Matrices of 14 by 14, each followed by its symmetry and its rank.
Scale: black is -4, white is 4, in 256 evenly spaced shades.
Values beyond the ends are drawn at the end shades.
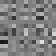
neither, rank two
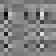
neither, rank two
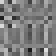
neither, rank two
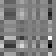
neither, rank one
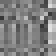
neither, rank two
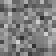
antisymmetric, full rank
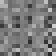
neither, rank three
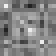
symmetric, rank three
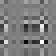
neither, rank one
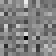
neither, rank three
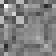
symmetric, rank three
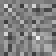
symmetric, rank three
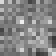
symmetric, rank three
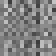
neither, rank three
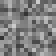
antisymmetric, full rank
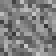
antisymmetric, full rank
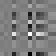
neither, rank one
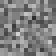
antisymmetric, full rank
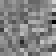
neither, rank three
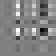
neither, rank one
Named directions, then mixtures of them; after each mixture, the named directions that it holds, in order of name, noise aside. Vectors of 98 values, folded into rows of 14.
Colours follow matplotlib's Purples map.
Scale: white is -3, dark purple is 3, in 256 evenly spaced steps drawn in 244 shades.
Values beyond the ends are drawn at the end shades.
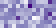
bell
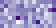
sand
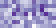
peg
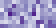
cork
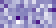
sand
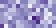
bell, sand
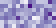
bell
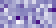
sand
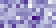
bell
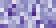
cork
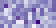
peg, sand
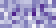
cork, peg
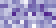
bell, peg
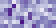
cork, peg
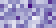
bell
